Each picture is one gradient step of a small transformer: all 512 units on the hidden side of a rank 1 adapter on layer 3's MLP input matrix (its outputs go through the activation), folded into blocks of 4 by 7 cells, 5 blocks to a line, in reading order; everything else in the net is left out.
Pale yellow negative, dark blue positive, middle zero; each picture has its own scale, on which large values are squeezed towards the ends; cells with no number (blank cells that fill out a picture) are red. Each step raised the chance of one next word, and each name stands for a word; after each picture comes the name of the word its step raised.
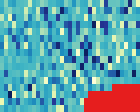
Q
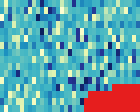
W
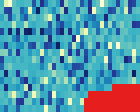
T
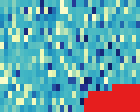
W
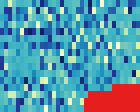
T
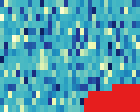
W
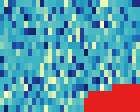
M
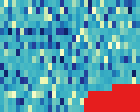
T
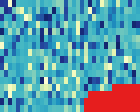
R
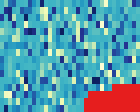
M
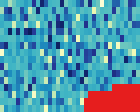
T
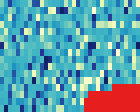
W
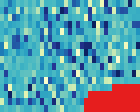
Q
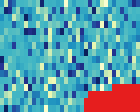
M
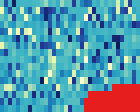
R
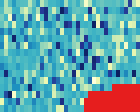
Q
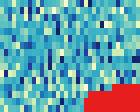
M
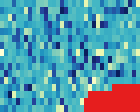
Q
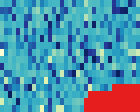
Q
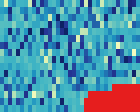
T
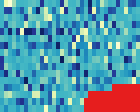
T
